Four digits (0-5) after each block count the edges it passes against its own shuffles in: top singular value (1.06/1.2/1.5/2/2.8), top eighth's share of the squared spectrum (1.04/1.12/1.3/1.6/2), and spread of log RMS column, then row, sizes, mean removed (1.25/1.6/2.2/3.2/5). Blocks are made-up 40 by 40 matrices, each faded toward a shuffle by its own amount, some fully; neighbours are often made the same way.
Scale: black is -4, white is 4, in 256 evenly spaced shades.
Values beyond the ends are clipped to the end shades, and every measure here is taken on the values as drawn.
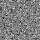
0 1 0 0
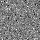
0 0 0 0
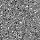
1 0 0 0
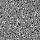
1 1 0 0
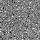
0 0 0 0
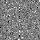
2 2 1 0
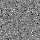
0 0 0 0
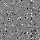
2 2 1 0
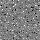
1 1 0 0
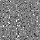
3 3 2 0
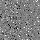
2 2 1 0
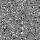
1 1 1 0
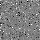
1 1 0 0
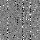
2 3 2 0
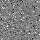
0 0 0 0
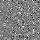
2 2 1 0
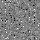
1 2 2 0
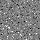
0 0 0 0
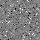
0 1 0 0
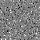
0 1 0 0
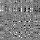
4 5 2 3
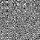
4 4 2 2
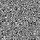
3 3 0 1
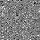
3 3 0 1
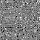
3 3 1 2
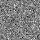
1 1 0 0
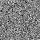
0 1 0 0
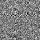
3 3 1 1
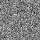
0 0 0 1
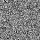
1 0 0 0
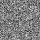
2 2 0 0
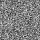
1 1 0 0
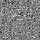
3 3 1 1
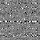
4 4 1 2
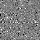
3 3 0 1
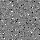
0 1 0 0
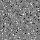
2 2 0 0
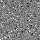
2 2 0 1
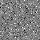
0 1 0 0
